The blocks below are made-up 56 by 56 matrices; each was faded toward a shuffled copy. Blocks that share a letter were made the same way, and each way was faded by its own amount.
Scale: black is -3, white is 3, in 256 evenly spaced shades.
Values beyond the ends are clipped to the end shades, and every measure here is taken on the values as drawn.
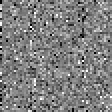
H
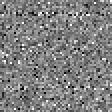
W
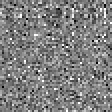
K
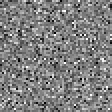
W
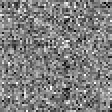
K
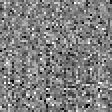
K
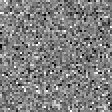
W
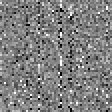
H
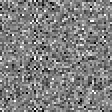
K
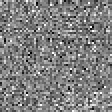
K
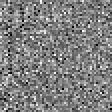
K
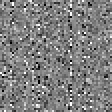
H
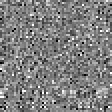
K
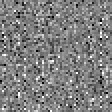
H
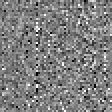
H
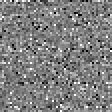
W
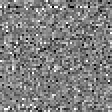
W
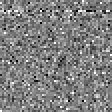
W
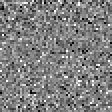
W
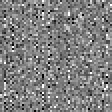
H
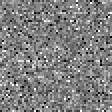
W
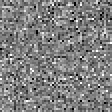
K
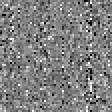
H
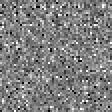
W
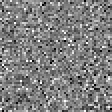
K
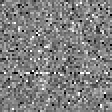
W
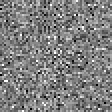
K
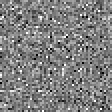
K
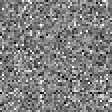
K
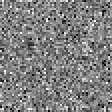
K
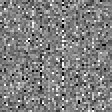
H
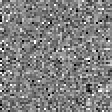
K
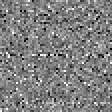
W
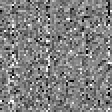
H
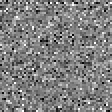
W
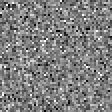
W
